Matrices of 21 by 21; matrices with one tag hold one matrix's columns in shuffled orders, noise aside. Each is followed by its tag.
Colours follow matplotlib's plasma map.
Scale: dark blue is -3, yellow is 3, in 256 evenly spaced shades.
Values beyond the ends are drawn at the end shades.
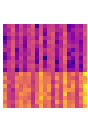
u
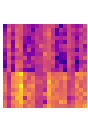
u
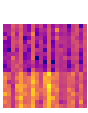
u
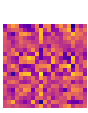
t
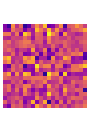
t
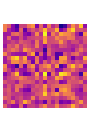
t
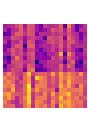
u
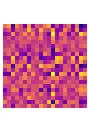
t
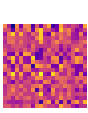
t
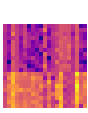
u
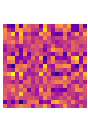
t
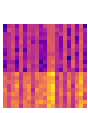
u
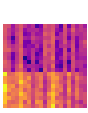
u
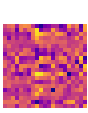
t
